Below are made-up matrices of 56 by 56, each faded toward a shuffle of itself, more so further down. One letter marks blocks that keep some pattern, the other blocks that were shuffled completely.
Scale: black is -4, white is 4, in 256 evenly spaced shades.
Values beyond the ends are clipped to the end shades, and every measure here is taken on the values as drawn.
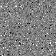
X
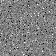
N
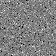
N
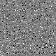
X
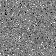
N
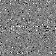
X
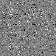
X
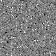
N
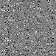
X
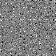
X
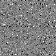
X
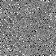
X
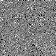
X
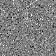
N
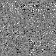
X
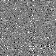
X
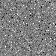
N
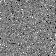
N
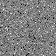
N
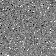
N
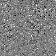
X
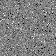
N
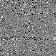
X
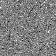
N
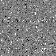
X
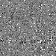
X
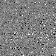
X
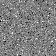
N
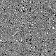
X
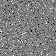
N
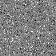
N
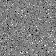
N
